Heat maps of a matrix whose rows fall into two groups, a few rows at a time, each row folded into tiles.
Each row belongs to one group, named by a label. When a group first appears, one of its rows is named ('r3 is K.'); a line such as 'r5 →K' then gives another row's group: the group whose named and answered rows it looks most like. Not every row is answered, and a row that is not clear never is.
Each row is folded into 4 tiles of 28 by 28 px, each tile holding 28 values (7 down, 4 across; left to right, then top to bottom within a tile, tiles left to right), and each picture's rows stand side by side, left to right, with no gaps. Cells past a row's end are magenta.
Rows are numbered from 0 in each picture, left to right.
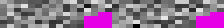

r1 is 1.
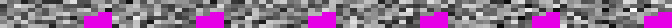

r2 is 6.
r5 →1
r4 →1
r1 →6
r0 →1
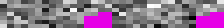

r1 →6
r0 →1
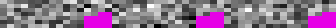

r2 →6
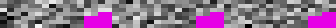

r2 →1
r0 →6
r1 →6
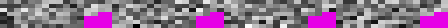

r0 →6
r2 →1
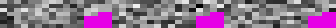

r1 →1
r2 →1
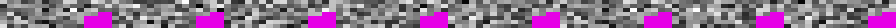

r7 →6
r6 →6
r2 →6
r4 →6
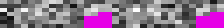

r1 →6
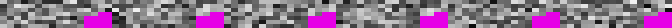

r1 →6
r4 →1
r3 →6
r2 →6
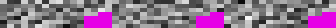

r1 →1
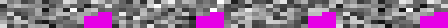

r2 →6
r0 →1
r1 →6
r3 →1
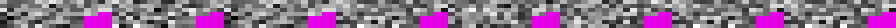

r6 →1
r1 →1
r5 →1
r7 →1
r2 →6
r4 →6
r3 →1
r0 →6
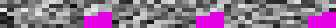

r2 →1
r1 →6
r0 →6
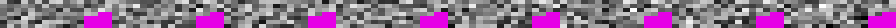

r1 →1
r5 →1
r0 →6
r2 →6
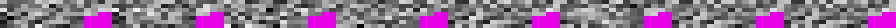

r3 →1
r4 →6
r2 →1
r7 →6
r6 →6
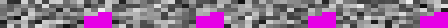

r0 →6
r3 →1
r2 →6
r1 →6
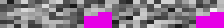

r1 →6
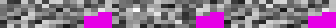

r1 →6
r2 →6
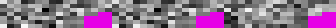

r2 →6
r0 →1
